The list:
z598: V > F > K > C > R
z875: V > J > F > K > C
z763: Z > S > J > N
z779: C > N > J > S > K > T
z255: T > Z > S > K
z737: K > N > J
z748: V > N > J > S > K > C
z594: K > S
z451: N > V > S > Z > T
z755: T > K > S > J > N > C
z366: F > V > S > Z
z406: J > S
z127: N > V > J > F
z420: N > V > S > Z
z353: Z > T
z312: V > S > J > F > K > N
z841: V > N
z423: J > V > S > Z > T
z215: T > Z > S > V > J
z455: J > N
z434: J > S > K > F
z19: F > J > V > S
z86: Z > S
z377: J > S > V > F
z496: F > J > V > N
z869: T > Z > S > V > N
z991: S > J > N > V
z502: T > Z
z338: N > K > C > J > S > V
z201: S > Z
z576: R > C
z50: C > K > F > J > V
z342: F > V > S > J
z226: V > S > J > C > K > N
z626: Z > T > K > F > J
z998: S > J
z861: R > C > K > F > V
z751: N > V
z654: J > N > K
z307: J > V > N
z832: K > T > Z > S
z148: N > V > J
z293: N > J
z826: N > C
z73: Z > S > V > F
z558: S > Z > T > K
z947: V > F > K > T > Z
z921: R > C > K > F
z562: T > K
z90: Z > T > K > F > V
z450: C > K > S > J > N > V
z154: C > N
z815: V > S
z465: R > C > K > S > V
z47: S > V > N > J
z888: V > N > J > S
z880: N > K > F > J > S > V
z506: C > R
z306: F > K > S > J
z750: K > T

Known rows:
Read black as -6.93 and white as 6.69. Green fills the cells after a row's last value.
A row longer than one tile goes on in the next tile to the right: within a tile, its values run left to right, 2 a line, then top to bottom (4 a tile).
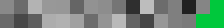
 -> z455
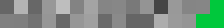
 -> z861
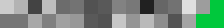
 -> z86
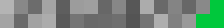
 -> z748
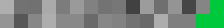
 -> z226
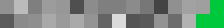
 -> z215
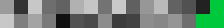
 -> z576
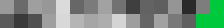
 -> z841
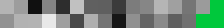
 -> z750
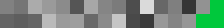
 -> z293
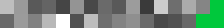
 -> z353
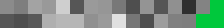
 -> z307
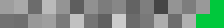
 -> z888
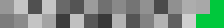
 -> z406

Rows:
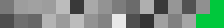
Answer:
z148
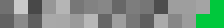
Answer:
z90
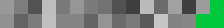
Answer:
z654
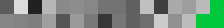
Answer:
z434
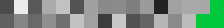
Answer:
z377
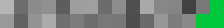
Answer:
z755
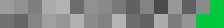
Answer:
z450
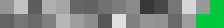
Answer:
z366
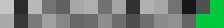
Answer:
z826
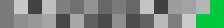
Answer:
z306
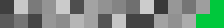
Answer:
z127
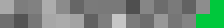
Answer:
z763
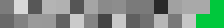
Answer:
z19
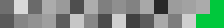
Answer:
z342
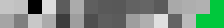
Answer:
z594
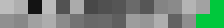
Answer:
z255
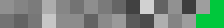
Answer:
z737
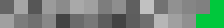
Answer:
z921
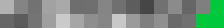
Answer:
z869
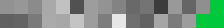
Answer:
z991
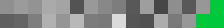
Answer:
z47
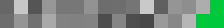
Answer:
z626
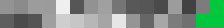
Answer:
z751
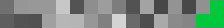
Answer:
z496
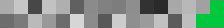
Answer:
z815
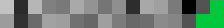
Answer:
z154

